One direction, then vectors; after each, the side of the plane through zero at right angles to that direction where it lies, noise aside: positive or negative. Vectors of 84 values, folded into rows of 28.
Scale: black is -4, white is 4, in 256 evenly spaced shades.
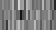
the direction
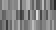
positive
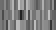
positive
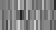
positive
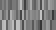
positive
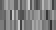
positive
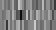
positive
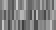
negative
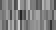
positive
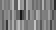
positive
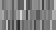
negative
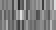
negative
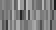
positive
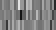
positive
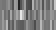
negative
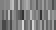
positive
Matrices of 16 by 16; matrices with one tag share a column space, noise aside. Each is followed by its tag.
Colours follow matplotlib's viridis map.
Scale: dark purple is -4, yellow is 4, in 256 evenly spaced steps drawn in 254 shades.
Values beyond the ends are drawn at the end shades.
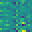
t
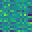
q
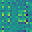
q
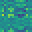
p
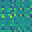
p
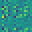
p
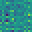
q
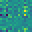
p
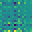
t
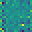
t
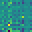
t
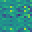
p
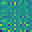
t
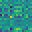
p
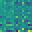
t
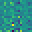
t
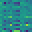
t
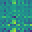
t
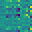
p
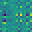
q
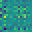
p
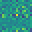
p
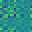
p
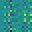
q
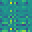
t
